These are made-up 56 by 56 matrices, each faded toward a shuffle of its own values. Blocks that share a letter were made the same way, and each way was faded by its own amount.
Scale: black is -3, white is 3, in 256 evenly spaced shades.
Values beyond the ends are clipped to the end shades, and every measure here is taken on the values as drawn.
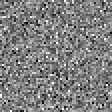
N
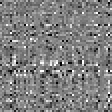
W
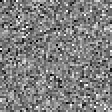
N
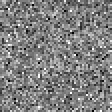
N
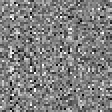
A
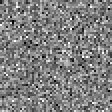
N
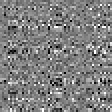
W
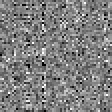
A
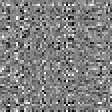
W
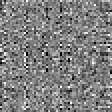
A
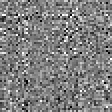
A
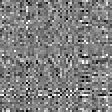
W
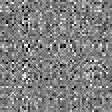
W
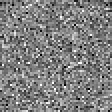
N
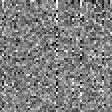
A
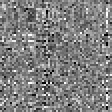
A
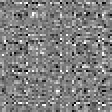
W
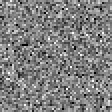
N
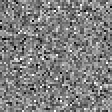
N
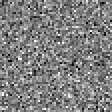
N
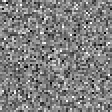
N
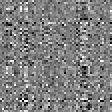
W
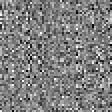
A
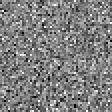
N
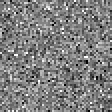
N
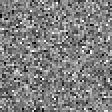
N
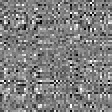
W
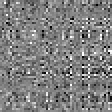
W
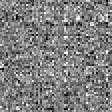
A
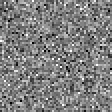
N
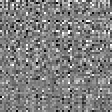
W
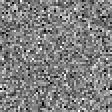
N
